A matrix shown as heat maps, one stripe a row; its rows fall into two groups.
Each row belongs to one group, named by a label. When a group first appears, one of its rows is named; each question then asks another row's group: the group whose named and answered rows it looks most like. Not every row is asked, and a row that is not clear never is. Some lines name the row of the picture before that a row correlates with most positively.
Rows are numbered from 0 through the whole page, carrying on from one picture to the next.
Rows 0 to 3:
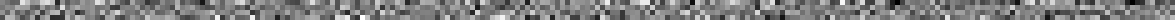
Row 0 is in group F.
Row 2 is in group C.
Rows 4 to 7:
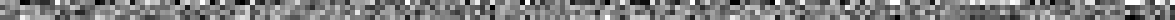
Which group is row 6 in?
C
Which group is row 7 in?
F
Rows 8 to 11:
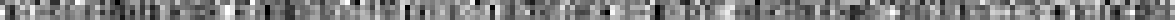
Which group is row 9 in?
F
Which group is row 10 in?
F
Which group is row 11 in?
F
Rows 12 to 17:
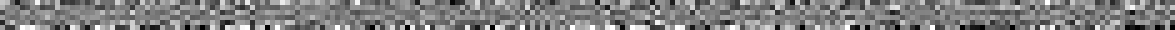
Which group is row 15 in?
F
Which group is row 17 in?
F
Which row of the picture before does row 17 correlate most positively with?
9
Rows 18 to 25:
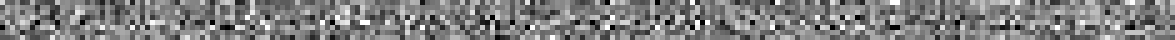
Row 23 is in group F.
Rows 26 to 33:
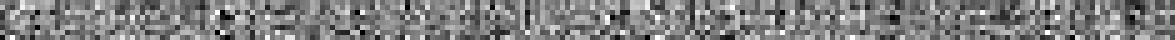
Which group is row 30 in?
F
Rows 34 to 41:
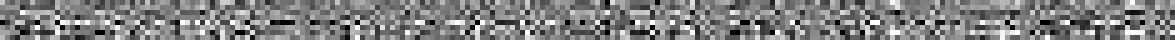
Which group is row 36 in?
F
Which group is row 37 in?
C
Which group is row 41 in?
C
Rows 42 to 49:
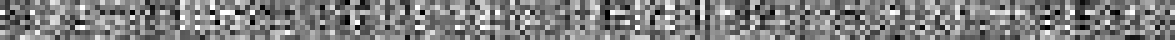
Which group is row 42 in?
C
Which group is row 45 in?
C
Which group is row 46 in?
C
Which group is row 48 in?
C
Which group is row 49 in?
F
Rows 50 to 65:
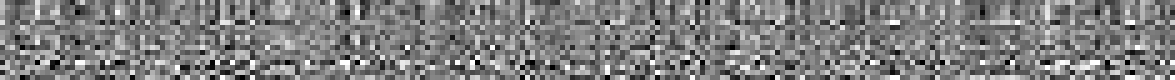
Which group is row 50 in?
C
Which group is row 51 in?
C
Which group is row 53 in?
C
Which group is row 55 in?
F
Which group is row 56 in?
C
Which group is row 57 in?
C
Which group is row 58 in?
C
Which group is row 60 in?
F
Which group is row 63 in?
C
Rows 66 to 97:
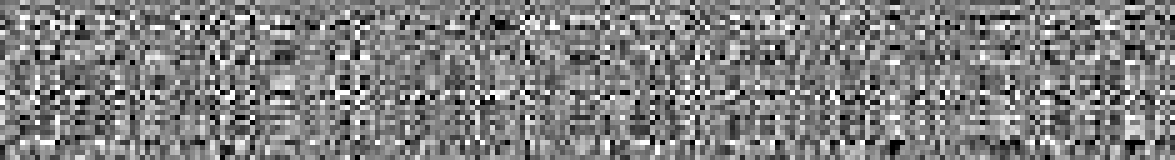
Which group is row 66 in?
F
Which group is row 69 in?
F
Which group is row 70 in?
C
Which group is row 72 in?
C
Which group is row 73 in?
C
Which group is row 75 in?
F
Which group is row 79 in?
C
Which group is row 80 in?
C
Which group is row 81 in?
C
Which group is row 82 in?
C
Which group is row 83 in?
C
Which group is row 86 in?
C
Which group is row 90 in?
C
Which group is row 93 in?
C
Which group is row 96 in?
F
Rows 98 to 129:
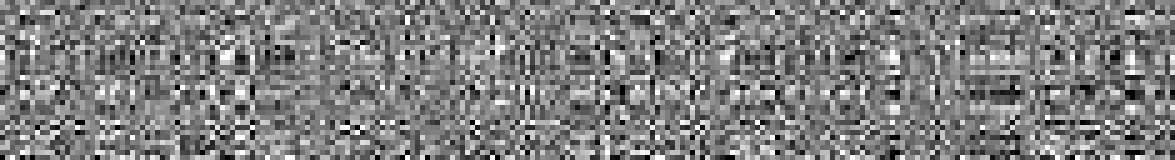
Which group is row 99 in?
C
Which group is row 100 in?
F
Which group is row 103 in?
C
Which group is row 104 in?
F
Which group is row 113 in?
F
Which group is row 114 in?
C
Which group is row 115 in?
C
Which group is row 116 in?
F
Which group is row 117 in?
F
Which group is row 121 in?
C
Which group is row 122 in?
C
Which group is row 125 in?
F
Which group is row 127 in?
C
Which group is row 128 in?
F
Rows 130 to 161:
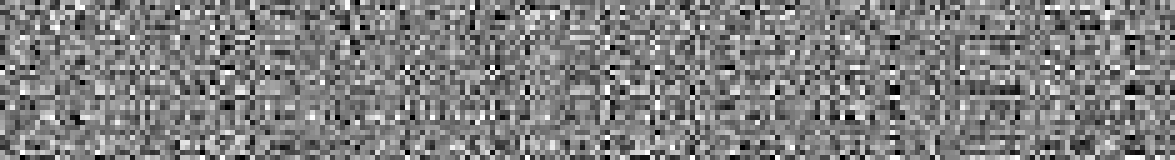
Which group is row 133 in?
C
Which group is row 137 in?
F
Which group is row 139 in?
F
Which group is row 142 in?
C
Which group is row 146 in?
C
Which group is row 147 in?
F
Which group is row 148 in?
F
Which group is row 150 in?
F
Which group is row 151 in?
F
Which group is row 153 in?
F
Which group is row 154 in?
C
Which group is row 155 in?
C
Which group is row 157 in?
F
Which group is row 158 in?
C
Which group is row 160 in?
F
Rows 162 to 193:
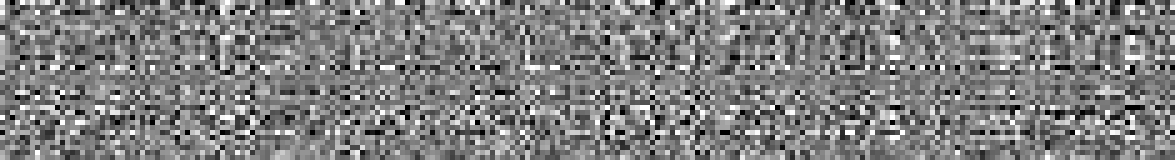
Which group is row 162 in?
F
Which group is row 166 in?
C
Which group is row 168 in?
F
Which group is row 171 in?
C
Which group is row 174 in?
C
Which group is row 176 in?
F
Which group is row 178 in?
F
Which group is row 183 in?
F
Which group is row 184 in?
C
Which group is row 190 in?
C
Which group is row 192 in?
C
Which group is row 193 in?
C
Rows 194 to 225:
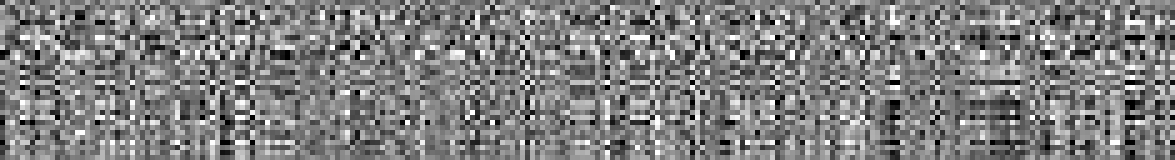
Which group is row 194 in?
F
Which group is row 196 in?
C
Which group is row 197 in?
C
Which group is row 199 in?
C
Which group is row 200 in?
C
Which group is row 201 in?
F
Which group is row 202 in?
C
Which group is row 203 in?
C
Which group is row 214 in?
F
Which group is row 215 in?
F
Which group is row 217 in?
F
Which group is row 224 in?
F
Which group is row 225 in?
F
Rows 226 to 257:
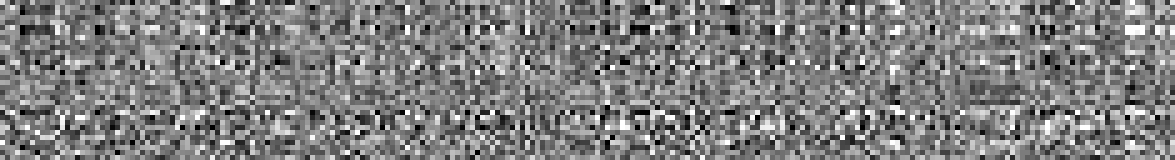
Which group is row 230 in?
C
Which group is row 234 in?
C
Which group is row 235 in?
C
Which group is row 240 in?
C
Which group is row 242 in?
C
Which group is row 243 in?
F
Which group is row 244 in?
F
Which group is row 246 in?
F
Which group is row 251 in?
C
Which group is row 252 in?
C
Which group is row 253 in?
F
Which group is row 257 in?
C
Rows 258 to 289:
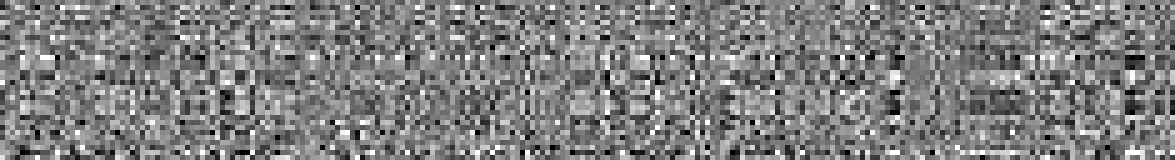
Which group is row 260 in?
C
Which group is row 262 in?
C
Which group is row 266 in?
C
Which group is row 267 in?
F
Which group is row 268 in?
C
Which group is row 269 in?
F
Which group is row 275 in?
C
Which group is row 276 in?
F
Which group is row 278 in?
F
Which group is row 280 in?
F
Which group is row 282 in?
C
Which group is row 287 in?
C
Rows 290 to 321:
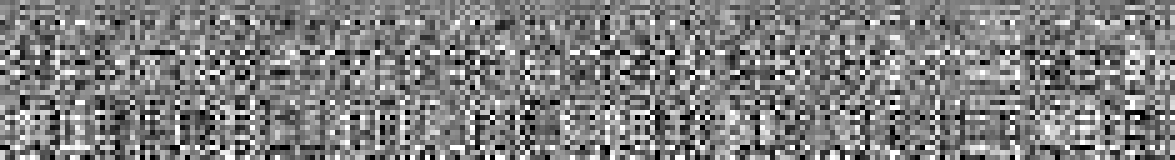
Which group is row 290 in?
F
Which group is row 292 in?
F
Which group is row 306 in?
C
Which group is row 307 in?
C
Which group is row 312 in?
F
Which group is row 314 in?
F
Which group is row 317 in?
F
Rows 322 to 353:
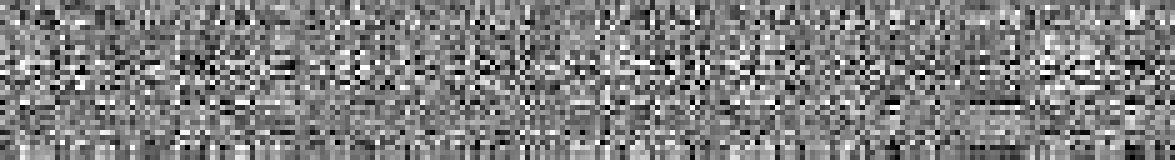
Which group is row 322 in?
C
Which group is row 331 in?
C
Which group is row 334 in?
F
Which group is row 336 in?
C
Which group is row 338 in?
C
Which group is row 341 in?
F
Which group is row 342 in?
F
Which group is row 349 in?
C
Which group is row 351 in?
F
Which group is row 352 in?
F
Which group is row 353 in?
F
